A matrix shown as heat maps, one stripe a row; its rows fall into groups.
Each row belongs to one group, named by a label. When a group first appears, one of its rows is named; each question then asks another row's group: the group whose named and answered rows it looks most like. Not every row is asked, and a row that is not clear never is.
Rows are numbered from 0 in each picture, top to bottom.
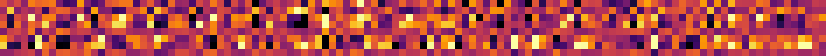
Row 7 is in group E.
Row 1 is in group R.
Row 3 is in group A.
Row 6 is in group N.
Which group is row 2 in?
A
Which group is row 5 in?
N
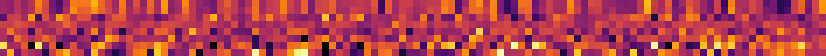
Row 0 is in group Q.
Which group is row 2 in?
E
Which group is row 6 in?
N
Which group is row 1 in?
Q
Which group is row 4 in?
R
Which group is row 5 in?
A
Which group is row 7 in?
R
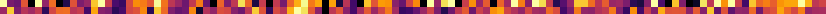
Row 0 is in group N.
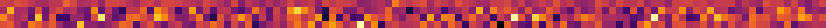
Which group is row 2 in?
N
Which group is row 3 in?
A
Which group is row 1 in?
R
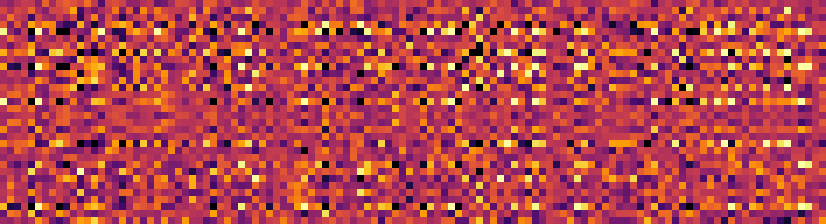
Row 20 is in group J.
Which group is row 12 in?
J
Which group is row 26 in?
R
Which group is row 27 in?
A
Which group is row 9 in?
N
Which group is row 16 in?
E
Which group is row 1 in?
J
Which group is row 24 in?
A
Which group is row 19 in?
E
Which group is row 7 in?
J
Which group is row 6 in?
A
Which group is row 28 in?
R
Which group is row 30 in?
E
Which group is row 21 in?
A
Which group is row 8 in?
Q
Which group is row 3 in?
A
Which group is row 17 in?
E
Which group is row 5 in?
R
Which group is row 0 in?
E
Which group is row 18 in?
N
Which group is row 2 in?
R
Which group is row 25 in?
R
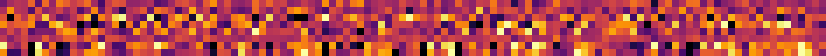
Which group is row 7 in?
N
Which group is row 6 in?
N
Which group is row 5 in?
E
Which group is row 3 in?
J
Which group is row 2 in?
A
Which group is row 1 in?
R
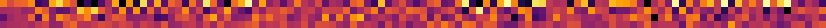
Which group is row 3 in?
Q
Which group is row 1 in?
Q
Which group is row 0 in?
J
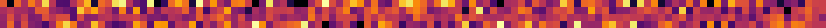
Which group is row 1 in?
Q
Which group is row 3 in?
R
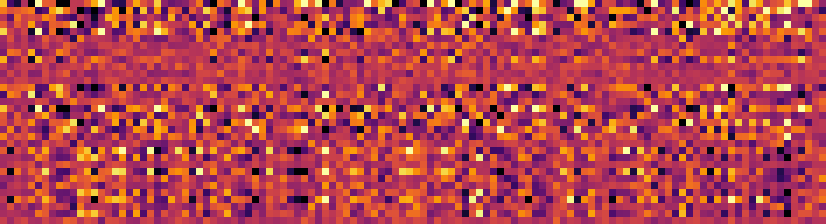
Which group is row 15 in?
N
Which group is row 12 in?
J
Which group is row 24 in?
A
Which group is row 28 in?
A
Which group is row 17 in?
J
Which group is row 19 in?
J
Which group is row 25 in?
Q
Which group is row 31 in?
E
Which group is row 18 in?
R
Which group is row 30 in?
Q
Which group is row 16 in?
A
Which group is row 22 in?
Q
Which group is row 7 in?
E
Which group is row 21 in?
A
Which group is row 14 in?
Q
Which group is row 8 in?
N
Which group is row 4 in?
N
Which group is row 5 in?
Q
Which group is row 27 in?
Q
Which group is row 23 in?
E
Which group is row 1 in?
J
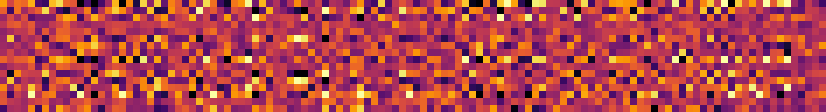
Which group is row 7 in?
Q
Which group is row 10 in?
A
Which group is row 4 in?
E
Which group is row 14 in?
A
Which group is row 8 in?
J
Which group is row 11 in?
R
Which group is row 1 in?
A
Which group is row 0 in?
J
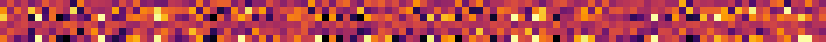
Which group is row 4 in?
R
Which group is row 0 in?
Q
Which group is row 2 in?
N
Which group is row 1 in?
J
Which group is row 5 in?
N
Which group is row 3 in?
E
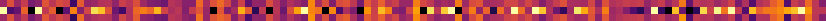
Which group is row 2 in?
Q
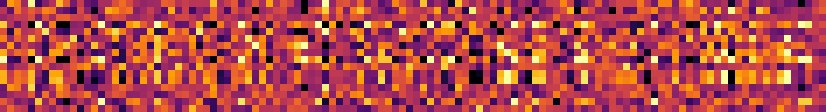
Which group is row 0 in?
E
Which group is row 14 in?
N
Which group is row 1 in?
A
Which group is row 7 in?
J
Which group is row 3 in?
N
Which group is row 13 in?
E
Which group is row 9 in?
A
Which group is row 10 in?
J
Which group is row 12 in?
E
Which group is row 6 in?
R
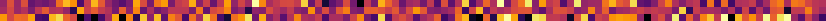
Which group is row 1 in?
Q
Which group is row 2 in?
J
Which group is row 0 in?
R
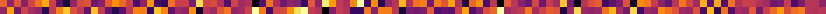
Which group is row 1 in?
R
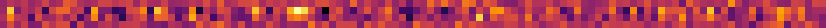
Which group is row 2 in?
R
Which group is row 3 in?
Q
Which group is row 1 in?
R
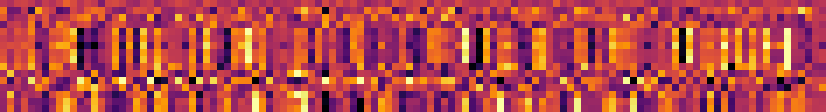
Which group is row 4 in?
J
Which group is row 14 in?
R
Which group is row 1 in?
N
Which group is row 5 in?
J
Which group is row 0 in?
E
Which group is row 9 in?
J
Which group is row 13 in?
R
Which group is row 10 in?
R
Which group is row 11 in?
A
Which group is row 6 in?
J
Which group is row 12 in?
Q
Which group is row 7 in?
J
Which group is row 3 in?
E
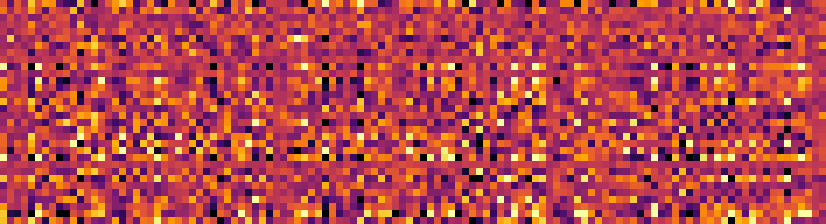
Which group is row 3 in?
A
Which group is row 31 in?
J
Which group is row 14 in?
J
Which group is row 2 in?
Q
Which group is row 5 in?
R
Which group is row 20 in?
J
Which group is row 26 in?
E
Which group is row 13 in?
R
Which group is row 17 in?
R
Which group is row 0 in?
A
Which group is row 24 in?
Q
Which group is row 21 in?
A
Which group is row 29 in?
N
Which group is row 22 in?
N
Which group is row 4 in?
A
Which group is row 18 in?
Q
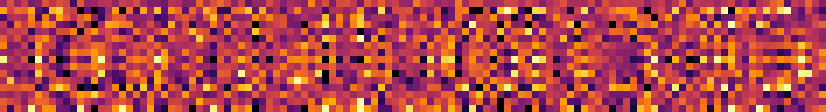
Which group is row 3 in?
A
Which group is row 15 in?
A
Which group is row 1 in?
J
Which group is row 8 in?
N
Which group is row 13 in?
Q
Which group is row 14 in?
A
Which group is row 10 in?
N
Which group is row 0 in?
Q
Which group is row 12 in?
J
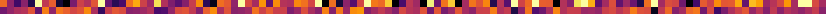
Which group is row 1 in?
E
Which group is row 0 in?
N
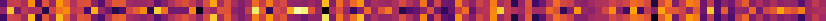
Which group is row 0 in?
E
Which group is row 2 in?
E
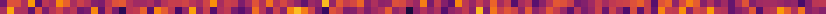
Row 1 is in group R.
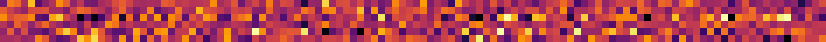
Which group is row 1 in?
A
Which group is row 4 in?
R
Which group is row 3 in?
A
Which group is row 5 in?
Q
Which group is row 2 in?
J
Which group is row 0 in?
E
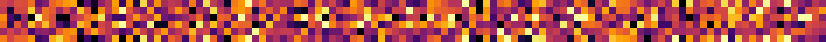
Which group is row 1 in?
A
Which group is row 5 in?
J
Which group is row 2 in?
N
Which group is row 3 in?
A
